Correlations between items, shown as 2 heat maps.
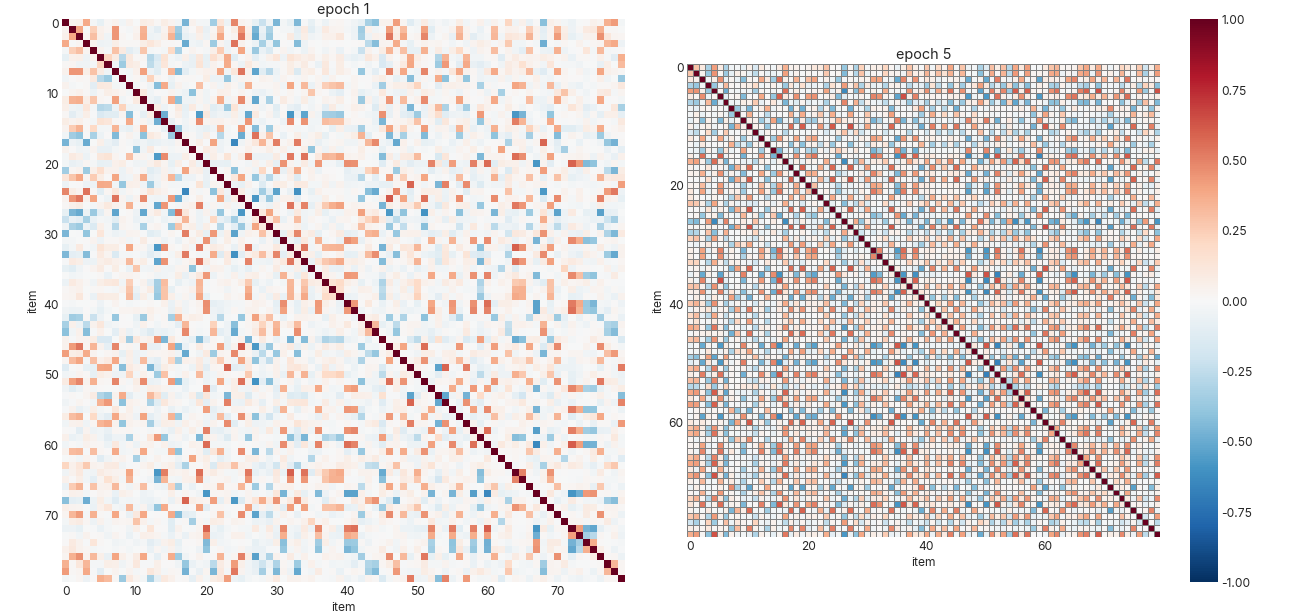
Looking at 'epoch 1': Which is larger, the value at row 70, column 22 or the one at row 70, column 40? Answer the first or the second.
the first
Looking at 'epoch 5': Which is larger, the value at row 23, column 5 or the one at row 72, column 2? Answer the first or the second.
the second
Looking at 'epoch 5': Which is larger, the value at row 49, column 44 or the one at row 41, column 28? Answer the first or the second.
the second
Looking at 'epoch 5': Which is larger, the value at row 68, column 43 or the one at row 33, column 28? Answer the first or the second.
the first
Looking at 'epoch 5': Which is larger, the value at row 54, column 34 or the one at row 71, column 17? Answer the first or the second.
the first
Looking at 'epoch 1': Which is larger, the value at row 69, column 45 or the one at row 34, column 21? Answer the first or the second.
the second
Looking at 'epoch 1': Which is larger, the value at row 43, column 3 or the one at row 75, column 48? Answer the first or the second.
the second
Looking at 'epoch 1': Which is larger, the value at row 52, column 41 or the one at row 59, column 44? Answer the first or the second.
the first
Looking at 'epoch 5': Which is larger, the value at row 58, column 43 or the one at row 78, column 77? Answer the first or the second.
the second
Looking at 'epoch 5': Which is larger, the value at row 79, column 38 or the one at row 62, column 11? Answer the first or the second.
the first
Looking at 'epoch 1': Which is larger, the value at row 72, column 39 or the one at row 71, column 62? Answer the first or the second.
the first
